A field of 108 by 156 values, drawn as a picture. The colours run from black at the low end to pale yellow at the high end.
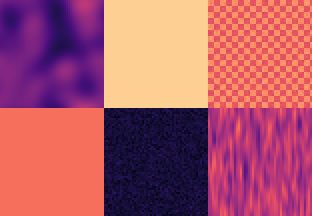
The table splits into 2 rows of 3 panels. Panel 1,1: low, smooth. Panel 1,2: very high, flat. Panel 1,3: high, checkered. Panel 2,1: high, flat. Panel 2,2: very low, fine-grained, faint in contrast. Panel 2,3: middling, streaked downward.
